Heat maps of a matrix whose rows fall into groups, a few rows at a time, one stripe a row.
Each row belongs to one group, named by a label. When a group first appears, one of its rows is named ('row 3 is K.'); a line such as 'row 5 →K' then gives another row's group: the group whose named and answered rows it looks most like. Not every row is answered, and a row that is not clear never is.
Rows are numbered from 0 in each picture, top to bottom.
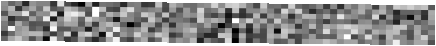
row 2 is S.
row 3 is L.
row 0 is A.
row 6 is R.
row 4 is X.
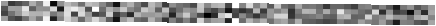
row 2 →R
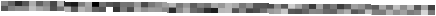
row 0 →A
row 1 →R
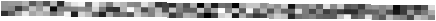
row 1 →L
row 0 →S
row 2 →R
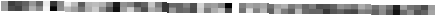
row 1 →L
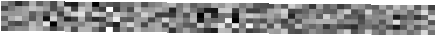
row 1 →R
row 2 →S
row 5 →R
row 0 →A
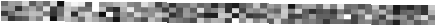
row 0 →S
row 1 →L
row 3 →L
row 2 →R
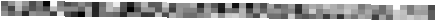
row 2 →A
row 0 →X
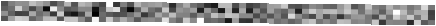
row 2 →A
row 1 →X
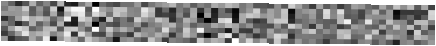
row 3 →R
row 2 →S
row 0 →A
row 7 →L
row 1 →S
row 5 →S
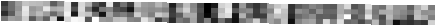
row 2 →R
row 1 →R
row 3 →S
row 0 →R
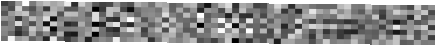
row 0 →R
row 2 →S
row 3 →L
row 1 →X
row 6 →A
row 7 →X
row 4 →X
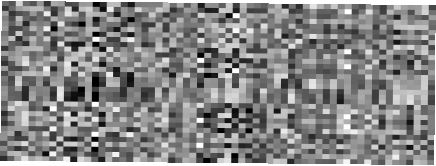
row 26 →L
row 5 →L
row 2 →L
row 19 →A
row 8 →A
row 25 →X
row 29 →A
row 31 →R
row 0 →X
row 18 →A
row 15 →X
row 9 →R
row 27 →A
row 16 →X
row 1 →R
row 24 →R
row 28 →S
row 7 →L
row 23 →S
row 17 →A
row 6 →X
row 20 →S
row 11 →S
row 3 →X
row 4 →A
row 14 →R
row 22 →R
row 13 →L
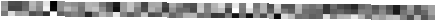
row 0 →L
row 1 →L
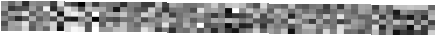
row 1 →L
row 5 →S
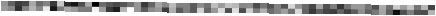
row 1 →L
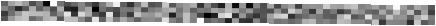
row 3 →S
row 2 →R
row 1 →A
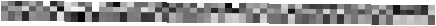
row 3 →A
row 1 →S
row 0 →L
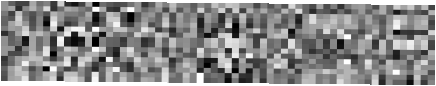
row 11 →R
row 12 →R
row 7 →A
